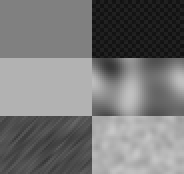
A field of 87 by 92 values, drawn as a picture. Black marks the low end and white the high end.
It is made of 3 by 2 panels. Panel 1,1: middling, flat. Panel 1,2: very low, checkered, faint in contrast. Panel 2,1: high, flat. Panel 2,2: middling, smooth, strong in contrast. Panel 3,1: low, slanting up to the right, faint in contrast. Panel 3,2: high, blotchy, faint in contrast.
